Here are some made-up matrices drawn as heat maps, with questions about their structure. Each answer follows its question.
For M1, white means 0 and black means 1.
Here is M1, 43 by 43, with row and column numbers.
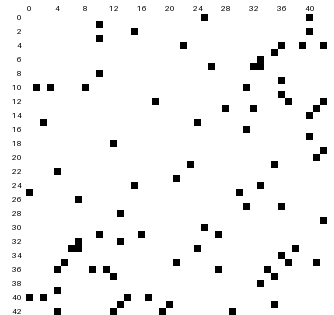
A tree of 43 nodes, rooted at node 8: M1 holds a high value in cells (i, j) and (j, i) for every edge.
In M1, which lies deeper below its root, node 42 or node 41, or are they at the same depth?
node 41
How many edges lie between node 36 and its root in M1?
4
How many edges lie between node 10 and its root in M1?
1
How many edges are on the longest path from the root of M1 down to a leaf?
21
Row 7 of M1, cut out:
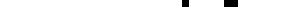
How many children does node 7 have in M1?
2
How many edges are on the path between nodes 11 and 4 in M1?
2
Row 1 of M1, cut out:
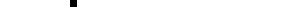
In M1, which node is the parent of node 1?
10
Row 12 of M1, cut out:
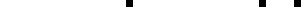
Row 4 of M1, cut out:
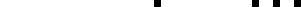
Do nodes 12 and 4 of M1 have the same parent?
no
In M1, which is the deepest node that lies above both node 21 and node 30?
35
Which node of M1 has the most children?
36
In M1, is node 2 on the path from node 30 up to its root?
yes
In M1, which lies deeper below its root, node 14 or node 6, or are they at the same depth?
node 14
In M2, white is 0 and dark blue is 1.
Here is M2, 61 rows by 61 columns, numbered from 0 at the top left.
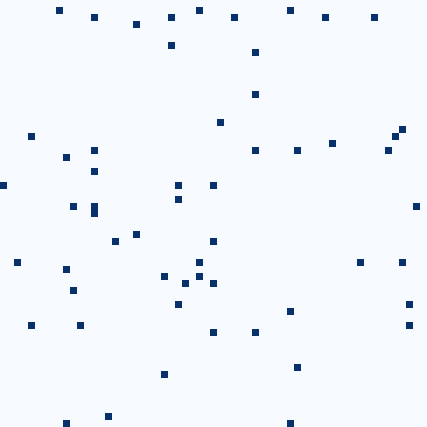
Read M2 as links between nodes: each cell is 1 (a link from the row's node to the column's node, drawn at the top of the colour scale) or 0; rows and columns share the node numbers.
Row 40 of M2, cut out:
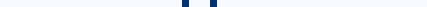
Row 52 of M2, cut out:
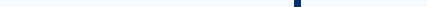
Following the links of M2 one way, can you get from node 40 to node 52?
no
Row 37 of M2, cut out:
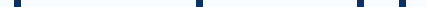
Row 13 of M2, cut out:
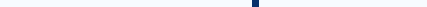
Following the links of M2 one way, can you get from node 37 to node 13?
yes
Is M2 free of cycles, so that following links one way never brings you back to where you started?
yes
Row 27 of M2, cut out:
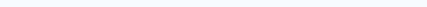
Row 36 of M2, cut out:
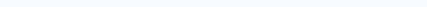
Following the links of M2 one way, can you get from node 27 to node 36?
no
